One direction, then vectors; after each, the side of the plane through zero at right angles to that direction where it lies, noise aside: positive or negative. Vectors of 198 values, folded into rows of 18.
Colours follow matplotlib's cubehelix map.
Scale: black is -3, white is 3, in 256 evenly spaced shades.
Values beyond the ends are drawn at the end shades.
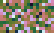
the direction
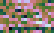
negative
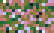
positive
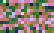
positive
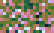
positive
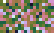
positive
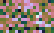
negative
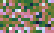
positive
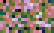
negative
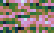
positive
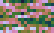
negative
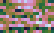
negative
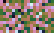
negative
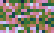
negative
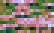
positive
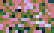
negative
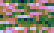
negative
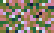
positive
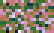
positive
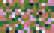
positive
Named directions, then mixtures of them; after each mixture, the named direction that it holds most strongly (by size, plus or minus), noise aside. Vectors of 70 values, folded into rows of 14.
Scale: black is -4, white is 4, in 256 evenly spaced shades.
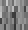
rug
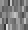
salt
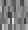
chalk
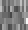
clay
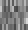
clay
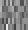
salt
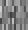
rug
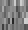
chalk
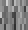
rug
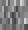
chalk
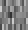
chalk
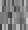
clay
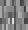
chalk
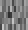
chalk
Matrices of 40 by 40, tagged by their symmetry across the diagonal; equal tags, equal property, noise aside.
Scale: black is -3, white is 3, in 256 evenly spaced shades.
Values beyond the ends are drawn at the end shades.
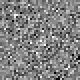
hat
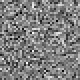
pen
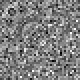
hat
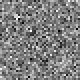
hat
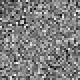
hat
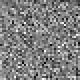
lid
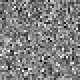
pen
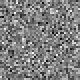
lid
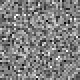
hat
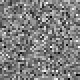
pen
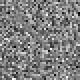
lid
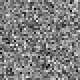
pen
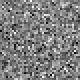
lid
